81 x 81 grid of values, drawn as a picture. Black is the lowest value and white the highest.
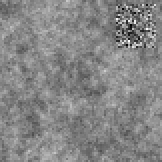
On average the colour sits 50% of the way up the scale. No row or column stands out. The top right is the roughest part. No overall slope runs across the table. Neither half mirrors the other. In the top right lies a patch that is rougher than the rest.
